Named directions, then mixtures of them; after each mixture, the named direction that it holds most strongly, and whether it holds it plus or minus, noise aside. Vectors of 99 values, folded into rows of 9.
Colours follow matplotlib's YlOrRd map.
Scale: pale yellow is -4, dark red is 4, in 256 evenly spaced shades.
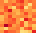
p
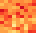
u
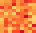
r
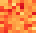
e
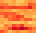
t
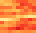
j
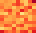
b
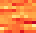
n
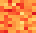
e, plus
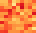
e, plus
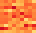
n, minus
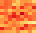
b, minus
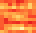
t, minus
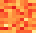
p, minus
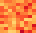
p, minus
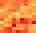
u, minus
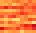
n, minus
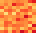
r, plus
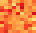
e, plus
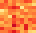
u, minus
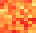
u, minus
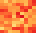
u, plus
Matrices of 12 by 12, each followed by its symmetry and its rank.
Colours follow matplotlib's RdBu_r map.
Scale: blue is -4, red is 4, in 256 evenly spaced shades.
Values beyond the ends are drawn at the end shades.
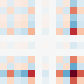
symmetric, rank one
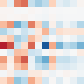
neither, rank two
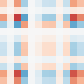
symmetric, rank one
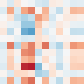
neither, rank two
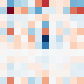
neither, rank two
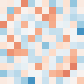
symmetric, full rank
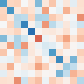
symmetric, full rank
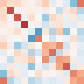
symmetric, full rank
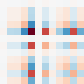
symmetric, rank one
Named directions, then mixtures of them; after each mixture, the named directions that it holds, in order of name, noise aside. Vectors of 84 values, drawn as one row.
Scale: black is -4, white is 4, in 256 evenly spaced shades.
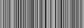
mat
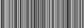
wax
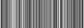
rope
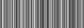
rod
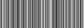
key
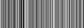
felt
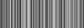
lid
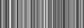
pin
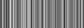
lid, pin, rod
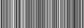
rod, rope, wax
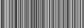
wax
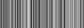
lid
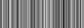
key, pin, wax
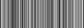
rope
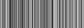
pin, rope
